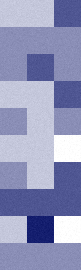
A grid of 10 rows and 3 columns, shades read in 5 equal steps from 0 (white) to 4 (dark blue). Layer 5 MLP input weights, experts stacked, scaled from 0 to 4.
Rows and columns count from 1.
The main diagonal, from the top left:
1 2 2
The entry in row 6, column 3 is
0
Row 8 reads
3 3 3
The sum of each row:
5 6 7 5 5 2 6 9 5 6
